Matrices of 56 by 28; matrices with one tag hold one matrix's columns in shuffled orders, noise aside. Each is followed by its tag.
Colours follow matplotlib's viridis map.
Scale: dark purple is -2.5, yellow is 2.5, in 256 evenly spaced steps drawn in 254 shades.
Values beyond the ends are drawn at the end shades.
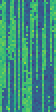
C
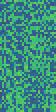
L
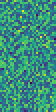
L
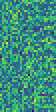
L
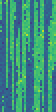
C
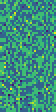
L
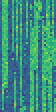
C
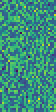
L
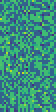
L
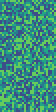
L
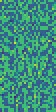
L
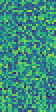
L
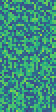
L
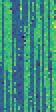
C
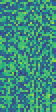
L
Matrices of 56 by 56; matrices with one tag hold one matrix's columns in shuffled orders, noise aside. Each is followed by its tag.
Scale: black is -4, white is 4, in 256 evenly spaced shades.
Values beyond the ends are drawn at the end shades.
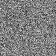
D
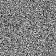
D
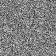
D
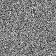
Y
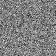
D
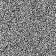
Y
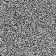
D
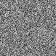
Y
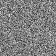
Y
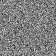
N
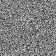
N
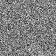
N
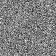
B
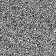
D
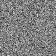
Y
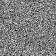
N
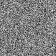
B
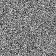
B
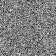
B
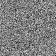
N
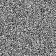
B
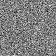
B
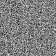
B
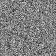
B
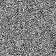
B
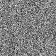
B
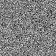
D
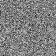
D
